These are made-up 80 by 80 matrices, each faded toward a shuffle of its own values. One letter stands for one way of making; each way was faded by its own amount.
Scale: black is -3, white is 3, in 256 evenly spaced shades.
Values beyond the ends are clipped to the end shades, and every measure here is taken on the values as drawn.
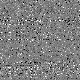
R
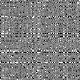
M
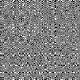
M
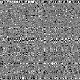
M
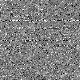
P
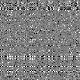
M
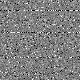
P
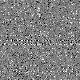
R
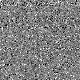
P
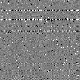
M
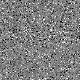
R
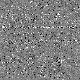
R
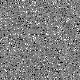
R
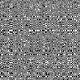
M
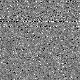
P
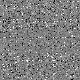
R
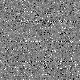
R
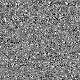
P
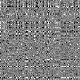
M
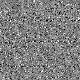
P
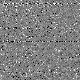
R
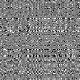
M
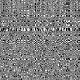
M
